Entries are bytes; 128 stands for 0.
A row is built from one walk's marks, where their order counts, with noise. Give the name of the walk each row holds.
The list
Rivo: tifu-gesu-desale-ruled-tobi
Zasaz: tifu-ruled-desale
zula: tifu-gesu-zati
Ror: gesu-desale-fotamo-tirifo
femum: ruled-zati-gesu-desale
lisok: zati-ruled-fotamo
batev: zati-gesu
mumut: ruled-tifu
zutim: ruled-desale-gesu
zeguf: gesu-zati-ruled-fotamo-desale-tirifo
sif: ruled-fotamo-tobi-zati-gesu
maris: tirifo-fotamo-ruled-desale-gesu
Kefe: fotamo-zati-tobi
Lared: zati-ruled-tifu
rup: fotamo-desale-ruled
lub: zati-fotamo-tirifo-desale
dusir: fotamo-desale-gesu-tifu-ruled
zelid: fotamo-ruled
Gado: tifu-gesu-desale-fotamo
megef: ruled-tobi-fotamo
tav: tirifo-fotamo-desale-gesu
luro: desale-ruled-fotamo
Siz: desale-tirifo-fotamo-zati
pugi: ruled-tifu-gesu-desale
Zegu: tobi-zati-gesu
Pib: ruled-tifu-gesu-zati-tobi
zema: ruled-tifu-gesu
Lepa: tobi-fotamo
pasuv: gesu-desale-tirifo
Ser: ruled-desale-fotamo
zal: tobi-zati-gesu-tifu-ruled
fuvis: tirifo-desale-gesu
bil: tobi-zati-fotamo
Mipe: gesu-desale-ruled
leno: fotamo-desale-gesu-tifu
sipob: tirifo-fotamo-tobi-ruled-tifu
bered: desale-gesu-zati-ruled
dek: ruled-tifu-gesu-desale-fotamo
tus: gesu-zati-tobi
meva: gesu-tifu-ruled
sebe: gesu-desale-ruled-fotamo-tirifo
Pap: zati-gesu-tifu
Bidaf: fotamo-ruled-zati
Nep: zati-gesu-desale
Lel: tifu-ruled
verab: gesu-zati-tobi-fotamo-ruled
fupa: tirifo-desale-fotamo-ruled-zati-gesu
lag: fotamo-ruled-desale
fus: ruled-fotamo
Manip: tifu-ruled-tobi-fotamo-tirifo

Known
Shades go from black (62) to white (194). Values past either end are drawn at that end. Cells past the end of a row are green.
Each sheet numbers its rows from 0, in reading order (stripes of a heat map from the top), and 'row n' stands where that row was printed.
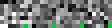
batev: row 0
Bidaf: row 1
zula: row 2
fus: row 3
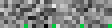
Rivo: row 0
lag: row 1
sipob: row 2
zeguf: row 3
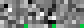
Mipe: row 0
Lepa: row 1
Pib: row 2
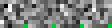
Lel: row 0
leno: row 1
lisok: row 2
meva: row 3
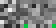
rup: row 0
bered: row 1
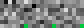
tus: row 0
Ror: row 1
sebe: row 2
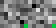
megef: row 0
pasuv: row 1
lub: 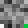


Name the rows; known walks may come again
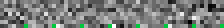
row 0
Ser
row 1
zutim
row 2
zal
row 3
femum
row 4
lub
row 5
sif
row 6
bil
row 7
zula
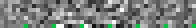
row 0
Manip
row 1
Gado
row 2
Pap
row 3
Nep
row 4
rup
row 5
leno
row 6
dusir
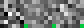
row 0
fus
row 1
dek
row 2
lisok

